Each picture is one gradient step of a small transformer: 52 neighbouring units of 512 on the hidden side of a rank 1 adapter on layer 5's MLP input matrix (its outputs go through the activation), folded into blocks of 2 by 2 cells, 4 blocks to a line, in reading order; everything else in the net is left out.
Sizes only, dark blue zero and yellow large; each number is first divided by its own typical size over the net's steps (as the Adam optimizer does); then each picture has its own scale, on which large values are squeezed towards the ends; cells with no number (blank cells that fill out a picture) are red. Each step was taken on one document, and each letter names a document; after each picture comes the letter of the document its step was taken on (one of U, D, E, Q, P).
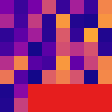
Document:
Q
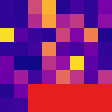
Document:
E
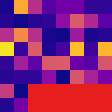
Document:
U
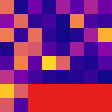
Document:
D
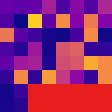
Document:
Q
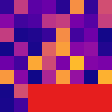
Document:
Q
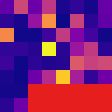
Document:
E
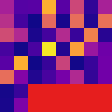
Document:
E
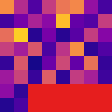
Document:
U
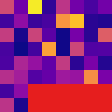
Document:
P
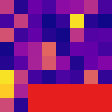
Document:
P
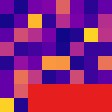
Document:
D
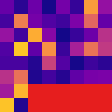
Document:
D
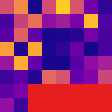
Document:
U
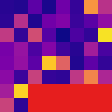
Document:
D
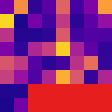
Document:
Q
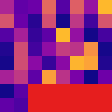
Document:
Q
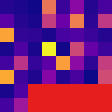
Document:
E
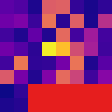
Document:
E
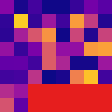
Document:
D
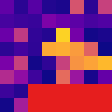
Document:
E
